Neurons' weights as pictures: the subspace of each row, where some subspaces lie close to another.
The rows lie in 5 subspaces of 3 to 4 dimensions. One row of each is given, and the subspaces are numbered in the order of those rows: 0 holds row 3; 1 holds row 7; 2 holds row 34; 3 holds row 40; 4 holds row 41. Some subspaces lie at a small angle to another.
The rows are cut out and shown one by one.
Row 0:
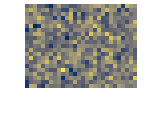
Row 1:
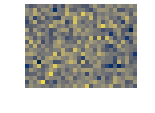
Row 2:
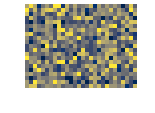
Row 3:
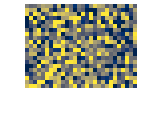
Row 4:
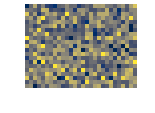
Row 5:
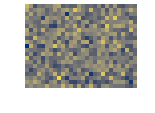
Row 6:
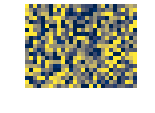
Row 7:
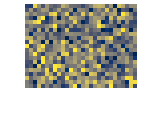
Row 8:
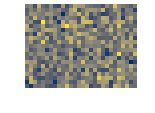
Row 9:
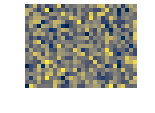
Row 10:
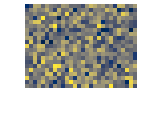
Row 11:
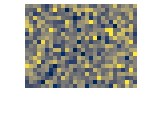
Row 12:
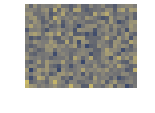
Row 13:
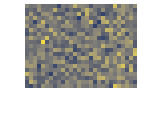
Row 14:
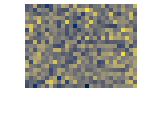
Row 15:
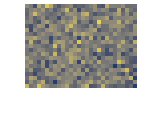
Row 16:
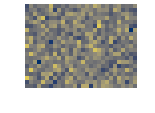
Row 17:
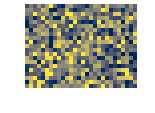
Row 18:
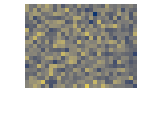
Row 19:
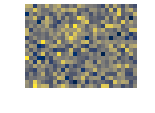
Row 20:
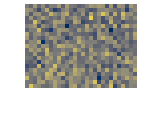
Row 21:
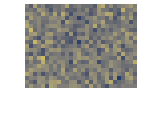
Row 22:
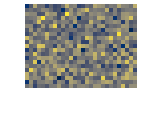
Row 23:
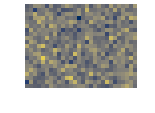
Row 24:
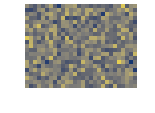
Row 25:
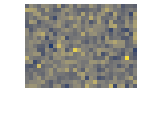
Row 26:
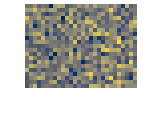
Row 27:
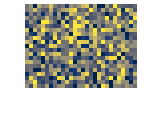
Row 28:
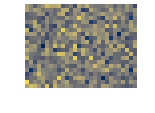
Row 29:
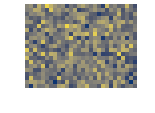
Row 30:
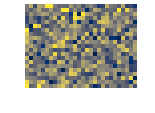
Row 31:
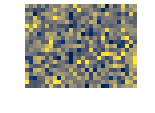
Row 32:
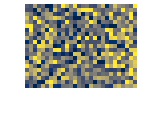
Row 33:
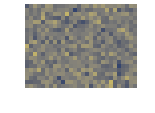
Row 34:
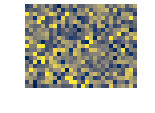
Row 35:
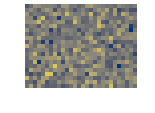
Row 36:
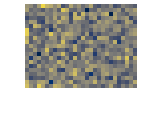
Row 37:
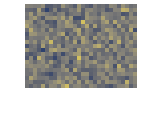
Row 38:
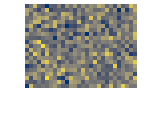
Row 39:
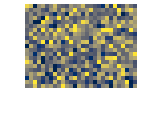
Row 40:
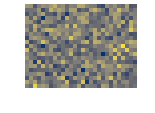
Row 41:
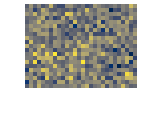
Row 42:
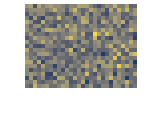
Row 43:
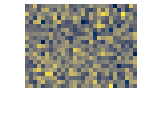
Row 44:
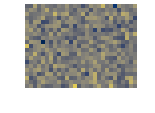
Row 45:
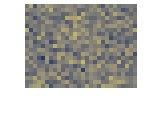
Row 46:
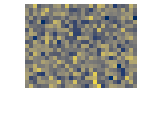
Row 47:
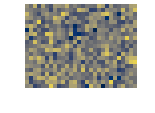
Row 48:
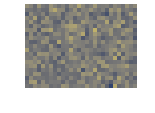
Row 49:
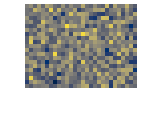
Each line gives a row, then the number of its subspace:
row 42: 3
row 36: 4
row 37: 1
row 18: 0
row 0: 4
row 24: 4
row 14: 0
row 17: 4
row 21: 1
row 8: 3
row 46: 1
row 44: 1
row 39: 1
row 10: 1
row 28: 3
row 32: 0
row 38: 4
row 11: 0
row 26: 4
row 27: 1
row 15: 4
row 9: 4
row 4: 3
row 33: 1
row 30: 4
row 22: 3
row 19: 2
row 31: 4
